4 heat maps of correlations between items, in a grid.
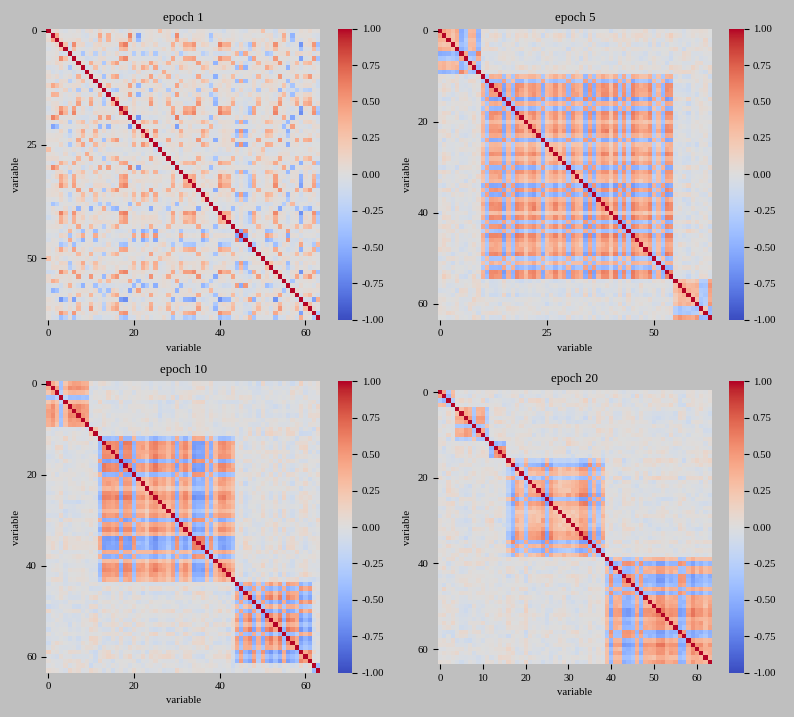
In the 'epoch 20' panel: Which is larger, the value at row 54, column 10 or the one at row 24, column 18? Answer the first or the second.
the second
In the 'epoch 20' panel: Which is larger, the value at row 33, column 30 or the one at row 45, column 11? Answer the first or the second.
the first
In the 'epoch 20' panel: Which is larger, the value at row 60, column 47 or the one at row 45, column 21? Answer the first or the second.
the second
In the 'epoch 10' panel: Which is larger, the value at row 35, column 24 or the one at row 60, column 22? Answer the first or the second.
the second
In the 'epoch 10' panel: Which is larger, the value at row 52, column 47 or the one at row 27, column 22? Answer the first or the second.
the first
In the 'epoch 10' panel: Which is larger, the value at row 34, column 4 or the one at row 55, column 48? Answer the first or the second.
the second
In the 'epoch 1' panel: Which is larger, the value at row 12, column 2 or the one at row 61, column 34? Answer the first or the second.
the first
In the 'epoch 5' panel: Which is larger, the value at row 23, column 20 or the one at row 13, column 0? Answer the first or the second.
the first
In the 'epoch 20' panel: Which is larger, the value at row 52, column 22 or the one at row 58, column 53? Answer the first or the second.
the second
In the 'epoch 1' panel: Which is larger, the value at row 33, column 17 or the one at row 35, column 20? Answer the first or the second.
the first
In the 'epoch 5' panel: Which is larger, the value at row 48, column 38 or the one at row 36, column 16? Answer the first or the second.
the first
